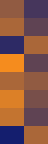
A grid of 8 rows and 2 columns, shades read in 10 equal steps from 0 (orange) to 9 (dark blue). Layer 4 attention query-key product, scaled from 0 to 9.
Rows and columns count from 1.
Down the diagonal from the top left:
4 6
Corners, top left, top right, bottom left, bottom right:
4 7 9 3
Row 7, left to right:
2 6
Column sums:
30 40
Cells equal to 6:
3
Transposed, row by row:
4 3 8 0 3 1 2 9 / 7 6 3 6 4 5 6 3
